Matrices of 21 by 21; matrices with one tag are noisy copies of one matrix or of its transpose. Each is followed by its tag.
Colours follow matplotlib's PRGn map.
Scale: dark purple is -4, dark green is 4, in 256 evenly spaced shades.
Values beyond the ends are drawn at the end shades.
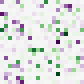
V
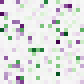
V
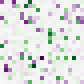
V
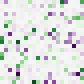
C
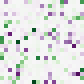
C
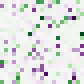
C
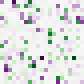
V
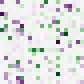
V
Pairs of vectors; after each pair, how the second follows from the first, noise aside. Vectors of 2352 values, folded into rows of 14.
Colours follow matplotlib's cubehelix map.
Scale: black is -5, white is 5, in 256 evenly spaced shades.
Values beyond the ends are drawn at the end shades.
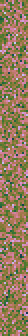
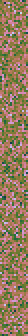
shuffled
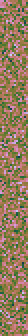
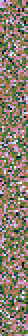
scaled up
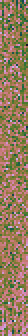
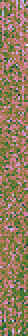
negated
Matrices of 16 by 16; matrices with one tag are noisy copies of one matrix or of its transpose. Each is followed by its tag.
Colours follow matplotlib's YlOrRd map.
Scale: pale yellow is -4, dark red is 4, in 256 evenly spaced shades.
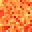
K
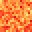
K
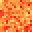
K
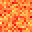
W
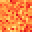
K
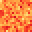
K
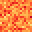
W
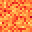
W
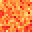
K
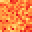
K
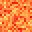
W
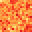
K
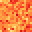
K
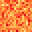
W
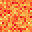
W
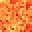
K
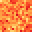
K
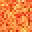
W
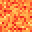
W
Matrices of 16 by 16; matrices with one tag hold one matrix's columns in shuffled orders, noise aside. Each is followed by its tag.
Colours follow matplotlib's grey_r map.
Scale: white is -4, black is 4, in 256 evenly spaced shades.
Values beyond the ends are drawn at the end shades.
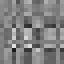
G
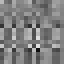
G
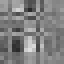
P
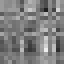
P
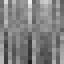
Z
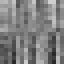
Z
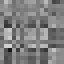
G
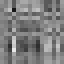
P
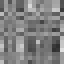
P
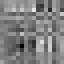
P
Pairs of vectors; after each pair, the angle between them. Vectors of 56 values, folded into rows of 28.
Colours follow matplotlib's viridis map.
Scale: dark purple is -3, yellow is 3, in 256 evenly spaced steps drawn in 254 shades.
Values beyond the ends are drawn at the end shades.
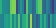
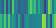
orthogonal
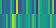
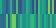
nearly parallel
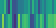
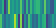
partly opposed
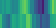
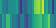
nearly opposite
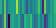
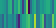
orthogonal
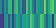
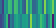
nearly parallel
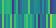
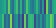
partly aligned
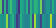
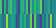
nearly parallel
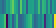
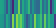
partly opposed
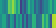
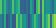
partly aligned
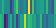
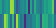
nearly opposite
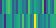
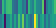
nearly parallel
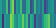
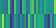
nearly opposite
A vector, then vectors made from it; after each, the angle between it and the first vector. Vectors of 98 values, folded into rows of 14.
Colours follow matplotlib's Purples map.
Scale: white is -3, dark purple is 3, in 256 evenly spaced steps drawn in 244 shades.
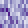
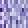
partly aligned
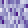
partly opposed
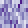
partly aligned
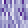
partly aligned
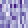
orthogonal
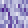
nearly parallel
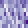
partly opposed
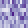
partly opposed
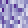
orthogonal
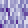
nearly parallel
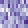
nearly opposite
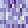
orthogonal
